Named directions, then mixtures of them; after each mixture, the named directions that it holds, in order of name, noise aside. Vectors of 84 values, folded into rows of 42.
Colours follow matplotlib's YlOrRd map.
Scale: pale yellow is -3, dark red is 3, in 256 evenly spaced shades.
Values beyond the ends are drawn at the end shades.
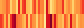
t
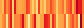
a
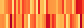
a, t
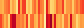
t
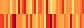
t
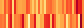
a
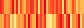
a, t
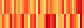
a, t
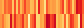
a, t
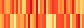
a, t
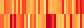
a, t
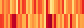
t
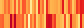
a, t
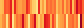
a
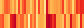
a, t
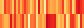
a, t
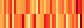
a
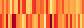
a, t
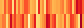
a, t
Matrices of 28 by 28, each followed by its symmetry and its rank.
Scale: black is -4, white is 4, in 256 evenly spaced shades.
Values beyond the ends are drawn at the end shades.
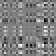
antisymmetric, rank two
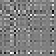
antisymmetric, rank two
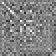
symmetric, rank five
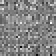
neither, rank five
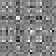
symmetric, rank three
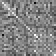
symmetric, rank five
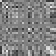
symmetric, rank three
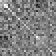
symmetric, rank five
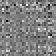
neither, rank five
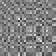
symmetric, rank three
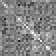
symmetric, rank five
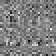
neither, rank five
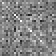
symmetric, rank five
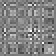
symmetric, rank three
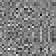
neither, rank five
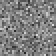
antisymmetric, full rank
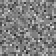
antisymmetric, full rank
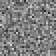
antisymmetric, full rank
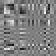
antisymmetric, rank two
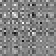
symmetric, rank three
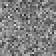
antisymmetric, full rank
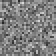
antisymmetric, full rank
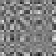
antisymmetric, rank two
